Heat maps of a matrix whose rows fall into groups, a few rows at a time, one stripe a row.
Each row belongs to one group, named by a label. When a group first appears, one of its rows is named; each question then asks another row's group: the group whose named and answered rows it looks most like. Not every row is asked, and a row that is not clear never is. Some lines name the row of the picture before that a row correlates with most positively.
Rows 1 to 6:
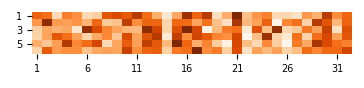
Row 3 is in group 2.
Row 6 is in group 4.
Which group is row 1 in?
4
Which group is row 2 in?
4
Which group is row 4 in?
4
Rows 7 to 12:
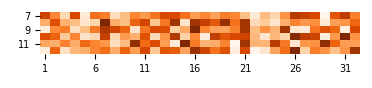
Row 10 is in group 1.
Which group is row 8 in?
1
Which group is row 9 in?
2
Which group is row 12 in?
1
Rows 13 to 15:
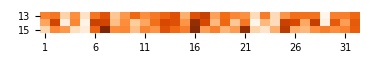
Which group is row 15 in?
2
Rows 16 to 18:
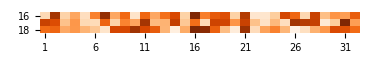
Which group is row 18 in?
4
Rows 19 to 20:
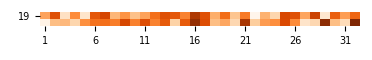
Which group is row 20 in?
2
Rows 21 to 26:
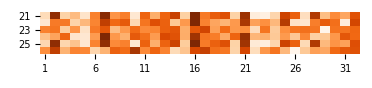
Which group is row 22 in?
2
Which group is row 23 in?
1
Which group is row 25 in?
1
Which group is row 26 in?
4
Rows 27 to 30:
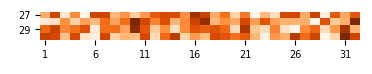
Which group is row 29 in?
4
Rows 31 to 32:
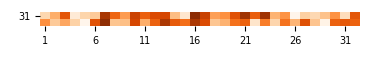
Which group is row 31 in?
2
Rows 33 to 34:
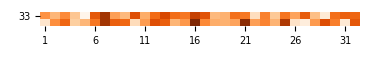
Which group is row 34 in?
2
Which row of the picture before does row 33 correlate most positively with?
32
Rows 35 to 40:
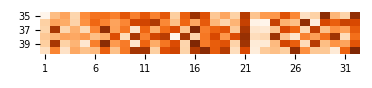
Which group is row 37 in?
1
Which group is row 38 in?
4
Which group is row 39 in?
1
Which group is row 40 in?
1
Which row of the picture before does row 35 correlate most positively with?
34
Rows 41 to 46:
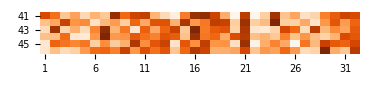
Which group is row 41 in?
4
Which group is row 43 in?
1
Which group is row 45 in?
4
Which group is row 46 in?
2
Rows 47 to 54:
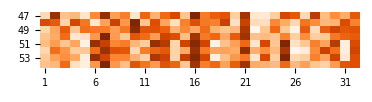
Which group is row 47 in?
1
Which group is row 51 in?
2
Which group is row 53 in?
2
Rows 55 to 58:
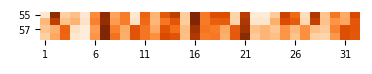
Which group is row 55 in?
1
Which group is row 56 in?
1
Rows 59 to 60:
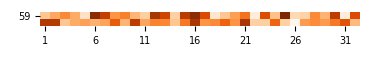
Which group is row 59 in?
2
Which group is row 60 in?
4
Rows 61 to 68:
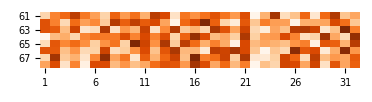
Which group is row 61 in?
4
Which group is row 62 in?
4
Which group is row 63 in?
1
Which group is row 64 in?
2
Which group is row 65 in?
4
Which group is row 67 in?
1
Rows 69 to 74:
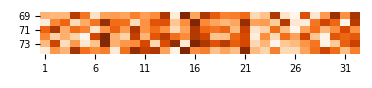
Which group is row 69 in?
4
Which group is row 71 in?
4
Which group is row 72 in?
2
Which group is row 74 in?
4
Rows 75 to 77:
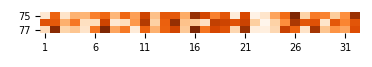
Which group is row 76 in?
1
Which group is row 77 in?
1
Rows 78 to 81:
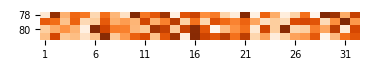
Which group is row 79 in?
1
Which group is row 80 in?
2
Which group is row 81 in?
1
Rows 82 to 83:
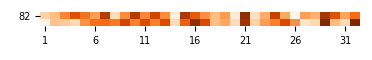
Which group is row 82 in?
4
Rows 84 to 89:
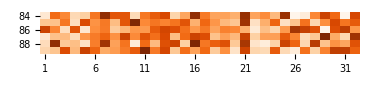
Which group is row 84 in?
2
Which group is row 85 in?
4
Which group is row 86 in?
1
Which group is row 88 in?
1
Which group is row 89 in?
4
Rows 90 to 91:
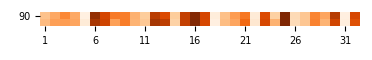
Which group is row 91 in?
2
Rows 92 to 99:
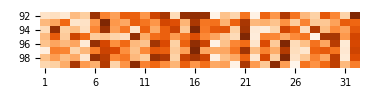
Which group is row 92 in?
2
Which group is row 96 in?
2
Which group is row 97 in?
2
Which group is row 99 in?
4
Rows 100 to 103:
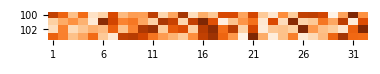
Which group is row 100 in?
1
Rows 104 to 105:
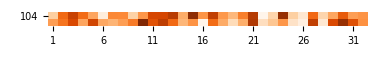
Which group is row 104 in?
4
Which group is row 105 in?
4
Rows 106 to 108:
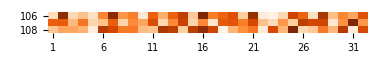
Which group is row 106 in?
1
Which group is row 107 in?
1
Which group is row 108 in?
2
